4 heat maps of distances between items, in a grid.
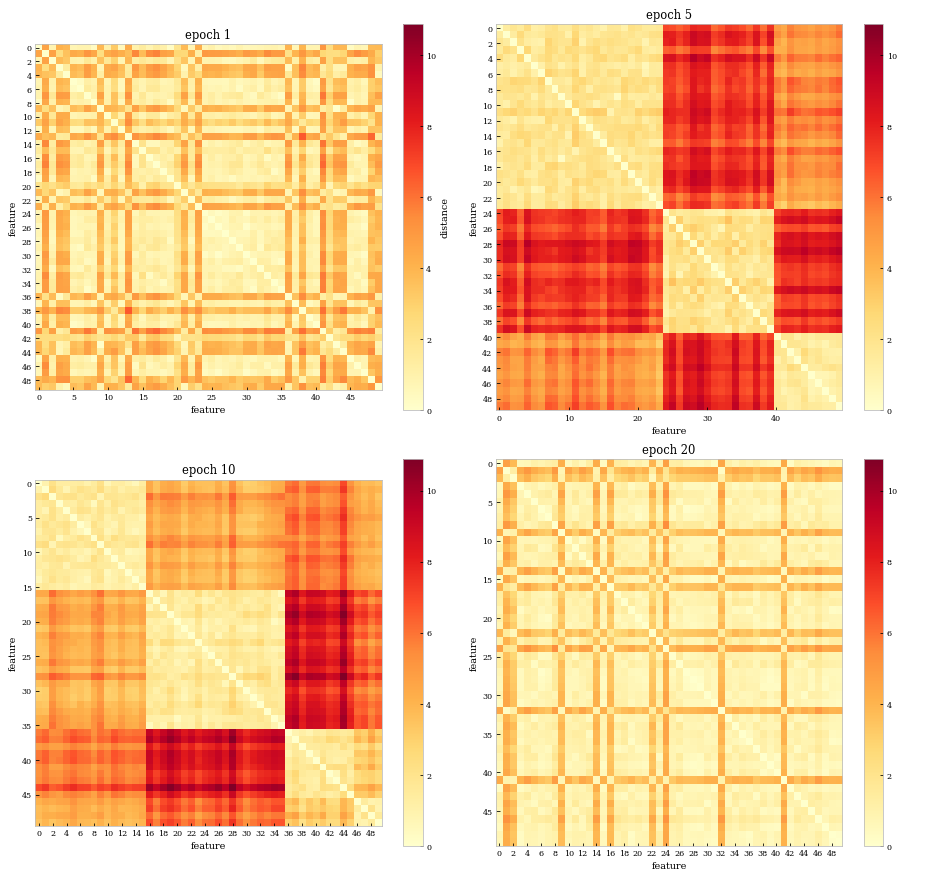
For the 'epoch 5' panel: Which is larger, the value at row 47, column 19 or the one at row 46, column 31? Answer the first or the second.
the second
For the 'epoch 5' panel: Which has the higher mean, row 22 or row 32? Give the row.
32
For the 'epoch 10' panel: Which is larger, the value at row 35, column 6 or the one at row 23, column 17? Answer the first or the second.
the first
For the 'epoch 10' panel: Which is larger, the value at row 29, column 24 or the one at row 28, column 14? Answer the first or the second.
the second
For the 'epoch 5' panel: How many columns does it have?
50
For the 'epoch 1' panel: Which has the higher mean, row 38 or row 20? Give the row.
38
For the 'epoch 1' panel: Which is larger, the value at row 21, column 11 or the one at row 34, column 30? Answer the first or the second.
the first
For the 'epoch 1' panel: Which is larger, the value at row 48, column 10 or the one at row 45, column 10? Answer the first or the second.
the first
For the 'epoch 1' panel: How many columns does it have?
50
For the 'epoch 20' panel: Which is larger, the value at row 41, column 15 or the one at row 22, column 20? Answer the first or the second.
the first
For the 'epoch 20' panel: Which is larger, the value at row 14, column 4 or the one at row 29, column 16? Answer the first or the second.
the first
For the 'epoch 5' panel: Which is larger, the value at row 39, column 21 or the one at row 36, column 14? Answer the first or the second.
the first
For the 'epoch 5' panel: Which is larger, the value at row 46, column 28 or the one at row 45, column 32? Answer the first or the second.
the first
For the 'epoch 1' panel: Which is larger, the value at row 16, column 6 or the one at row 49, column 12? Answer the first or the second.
the second
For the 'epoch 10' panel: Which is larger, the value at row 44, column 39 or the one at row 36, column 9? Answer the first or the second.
the second
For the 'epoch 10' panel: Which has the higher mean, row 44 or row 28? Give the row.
44
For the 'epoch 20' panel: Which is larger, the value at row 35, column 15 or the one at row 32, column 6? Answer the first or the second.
the second
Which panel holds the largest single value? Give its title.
epoch 10
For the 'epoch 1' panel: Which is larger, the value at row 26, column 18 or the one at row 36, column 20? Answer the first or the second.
the second
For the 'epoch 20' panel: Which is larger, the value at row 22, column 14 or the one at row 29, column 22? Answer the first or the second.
the second
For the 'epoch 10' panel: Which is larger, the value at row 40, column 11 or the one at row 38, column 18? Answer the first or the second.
the second
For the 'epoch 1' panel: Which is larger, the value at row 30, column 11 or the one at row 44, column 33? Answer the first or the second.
the second
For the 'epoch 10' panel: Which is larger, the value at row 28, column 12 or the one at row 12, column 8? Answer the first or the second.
the first
